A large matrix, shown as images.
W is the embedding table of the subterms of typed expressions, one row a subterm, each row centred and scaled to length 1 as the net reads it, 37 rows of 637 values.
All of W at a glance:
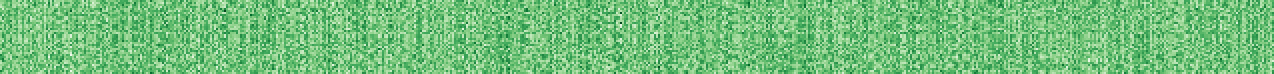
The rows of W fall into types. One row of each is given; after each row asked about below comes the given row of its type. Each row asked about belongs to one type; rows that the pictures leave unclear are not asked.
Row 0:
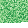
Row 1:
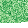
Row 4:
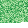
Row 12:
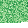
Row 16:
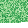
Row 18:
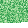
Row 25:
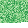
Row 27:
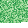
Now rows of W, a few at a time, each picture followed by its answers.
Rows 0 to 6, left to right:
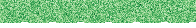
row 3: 25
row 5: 16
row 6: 0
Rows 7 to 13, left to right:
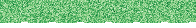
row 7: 12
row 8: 16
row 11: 0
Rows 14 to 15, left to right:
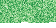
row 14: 12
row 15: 0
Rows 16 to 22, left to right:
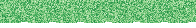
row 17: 18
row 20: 12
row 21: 18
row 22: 4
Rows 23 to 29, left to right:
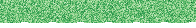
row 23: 18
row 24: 0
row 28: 4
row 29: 27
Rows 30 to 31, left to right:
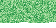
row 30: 18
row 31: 25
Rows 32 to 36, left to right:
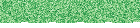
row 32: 1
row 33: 1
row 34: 16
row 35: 27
